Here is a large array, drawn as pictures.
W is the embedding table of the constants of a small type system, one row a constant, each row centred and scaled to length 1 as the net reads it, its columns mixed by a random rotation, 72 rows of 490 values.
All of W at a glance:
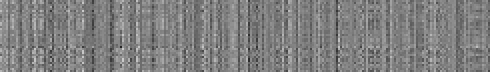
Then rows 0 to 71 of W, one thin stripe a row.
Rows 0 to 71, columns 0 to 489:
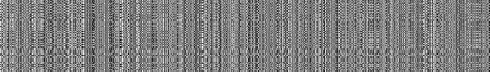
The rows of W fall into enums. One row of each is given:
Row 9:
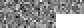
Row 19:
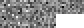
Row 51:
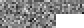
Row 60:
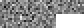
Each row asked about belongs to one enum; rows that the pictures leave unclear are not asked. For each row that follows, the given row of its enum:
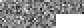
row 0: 51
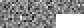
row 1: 60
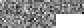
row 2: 51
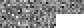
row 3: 19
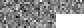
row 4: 9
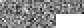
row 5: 51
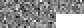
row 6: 9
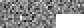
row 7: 60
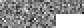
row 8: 51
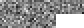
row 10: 51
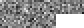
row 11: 51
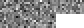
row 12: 9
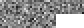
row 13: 51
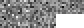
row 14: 19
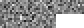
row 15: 60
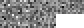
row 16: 19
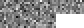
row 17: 9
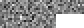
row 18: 60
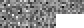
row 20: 19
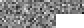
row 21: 51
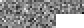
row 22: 51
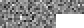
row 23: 60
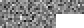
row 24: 60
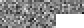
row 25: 51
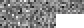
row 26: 19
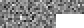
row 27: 60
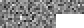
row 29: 60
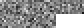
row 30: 51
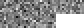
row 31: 9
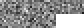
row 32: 51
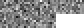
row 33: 9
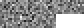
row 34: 60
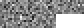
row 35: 60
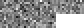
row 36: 9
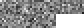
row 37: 51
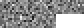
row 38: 60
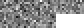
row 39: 9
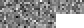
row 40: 9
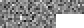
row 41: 60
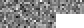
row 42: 9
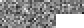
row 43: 51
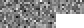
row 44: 9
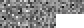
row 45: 19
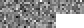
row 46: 9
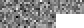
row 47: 9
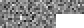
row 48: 60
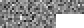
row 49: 60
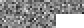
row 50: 51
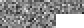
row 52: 51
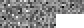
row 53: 19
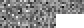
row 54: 19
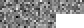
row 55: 9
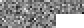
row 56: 51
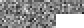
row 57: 51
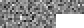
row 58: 60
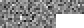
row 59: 60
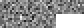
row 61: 60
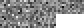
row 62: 19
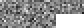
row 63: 51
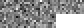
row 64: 9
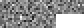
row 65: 60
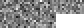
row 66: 9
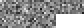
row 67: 51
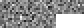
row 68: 60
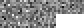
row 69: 19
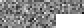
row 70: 51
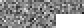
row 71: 51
